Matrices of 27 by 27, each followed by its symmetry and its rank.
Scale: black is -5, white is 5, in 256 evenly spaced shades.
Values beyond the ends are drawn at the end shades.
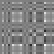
symmetric, rank one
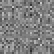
neither, rank five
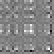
symmetric, rank three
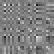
symmetric, rank three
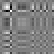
symmetric, rank one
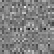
neither, rank five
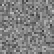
neither, full rank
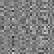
neither, rank three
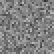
neither, full rank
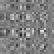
neither, rank three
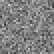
neither, full rank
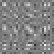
symmetric, rank three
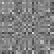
symmetric, rank three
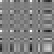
symmetric, rank one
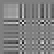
symmetric, rank one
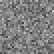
neither, full rank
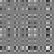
symmetric, rank one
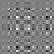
symmetric, rank one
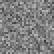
neither, full rank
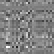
neither, rank three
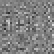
neither, rank five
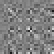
symmetric, rank three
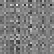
neither, rank three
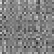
neither, rank three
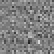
neither, rank five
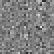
neither, rank five
